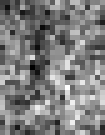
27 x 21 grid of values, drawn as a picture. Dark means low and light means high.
Overall the values sit about 50% of the way up the scale. Neither half mirrors the other. The histogram is bell-shaped.
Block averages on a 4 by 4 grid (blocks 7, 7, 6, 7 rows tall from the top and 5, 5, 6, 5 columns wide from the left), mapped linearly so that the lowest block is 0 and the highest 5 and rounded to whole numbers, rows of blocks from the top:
1 0 2 3 | 3 0 3 2 | 3 1 4 5 | 2 3 4 3
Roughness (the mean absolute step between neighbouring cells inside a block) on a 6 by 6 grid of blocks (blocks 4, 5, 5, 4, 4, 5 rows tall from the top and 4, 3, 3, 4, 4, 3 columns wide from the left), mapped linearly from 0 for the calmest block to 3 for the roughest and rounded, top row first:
110121
111111
121012
211213
122211
111122
